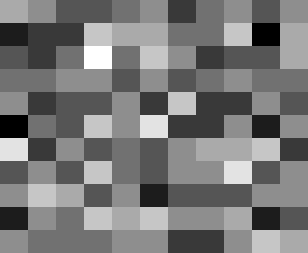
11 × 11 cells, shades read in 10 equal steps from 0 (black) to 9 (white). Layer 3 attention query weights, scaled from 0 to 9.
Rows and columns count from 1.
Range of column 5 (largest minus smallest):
3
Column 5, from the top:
4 6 4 3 5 5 4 4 5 6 5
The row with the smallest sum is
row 5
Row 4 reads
4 4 5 5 3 5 3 4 5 4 4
